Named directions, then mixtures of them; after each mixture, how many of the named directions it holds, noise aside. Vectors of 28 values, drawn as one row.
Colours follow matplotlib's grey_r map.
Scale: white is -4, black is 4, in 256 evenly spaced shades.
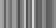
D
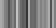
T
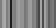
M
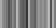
one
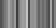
one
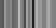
one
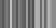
two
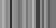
two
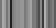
one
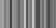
two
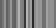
one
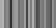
three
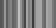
one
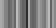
one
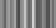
two
